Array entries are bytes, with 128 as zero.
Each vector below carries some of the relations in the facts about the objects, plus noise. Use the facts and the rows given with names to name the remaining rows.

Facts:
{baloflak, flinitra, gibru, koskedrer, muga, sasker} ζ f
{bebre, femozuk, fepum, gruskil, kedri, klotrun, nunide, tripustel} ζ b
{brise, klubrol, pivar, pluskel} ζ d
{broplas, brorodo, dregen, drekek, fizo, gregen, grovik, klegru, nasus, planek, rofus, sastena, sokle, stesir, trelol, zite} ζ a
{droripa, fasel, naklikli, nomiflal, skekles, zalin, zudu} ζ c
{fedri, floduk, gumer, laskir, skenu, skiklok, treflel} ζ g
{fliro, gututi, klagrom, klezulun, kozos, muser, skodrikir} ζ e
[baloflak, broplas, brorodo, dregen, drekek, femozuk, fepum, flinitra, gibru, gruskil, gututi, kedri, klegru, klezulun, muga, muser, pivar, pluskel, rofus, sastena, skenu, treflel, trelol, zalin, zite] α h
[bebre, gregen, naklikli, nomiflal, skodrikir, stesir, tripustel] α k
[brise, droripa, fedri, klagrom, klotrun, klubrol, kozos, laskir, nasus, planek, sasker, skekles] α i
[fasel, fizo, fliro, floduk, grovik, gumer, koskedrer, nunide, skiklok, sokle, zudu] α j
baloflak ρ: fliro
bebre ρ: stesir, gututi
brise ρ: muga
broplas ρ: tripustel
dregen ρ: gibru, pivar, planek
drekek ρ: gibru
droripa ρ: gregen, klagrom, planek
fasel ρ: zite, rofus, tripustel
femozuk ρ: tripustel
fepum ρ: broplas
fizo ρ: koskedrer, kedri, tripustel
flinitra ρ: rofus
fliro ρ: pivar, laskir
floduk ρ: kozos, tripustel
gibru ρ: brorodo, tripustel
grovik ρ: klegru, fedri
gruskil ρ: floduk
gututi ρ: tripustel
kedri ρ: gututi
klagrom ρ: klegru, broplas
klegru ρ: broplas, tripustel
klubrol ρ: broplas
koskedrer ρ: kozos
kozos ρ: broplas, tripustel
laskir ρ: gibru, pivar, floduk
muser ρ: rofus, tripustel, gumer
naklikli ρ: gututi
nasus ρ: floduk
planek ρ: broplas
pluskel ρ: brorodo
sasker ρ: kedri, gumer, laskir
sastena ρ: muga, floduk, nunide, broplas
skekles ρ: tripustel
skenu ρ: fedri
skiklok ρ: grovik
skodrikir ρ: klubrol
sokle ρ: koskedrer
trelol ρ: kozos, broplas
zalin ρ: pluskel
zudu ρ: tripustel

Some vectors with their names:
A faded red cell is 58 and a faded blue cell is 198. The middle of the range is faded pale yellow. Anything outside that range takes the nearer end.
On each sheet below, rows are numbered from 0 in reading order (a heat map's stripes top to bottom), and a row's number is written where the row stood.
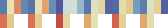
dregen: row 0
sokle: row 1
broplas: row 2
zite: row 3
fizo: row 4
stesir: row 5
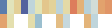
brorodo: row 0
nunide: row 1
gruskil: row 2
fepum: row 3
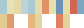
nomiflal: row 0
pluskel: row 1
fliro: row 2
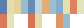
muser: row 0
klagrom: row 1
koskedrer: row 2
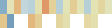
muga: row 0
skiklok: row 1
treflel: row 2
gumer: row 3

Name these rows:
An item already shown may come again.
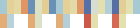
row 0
femozuk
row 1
klezulun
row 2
femozuk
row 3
kozos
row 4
gututi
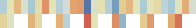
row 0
pivar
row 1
pluskel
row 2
fepum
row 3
kozos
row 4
gibru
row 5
nomiflal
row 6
droripa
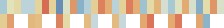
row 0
nomiflal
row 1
laskir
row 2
skodrikir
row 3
kedri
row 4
kedri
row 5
naklikli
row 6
droripa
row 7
flinitra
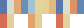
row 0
sastena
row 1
floduk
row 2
grovik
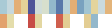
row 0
klubrol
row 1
broplas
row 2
planek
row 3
tripustel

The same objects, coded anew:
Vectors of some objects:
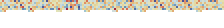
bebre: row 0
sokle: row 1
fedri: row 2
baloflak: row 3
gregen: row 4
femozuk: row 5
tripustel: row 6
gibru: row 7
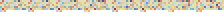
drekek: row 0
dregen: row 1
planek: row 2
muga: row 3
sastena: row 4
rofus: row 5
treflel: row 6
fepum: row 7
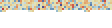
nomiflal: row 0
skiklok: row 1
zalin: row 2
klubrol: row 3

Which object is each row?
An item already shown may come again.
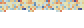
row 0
muser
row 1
brise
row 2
fliro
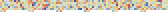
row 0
kedri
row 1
pluskel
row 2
skodrikir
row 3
fasel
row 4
zalin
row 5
pivar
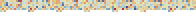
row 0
pivar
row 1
naklikli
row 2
klubrol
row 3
koskedrer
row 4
grovik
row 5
laskir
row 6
droripa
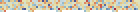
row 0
gututi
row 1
kedri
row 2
klegru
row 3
zalin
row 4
klegru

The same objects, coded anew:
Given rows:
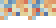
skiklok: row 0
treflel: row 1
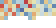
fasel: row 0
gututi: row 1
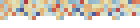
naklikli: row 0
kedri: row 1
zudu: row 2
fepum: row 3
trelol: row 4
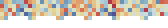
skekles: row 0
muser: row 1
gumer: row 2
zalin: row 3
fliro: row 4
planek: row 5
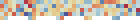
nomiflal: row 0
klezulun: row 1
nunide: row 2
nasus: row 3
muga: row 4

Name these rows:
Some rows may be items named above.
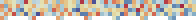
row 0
zalin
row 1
bebre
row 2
naklikli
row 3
brise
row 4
koskedrer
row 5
fasel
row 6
gibru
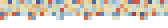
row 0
pluskel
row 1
klubrol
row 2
klegru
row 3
pluskel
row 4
grovik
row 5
pivar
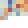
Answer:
laskir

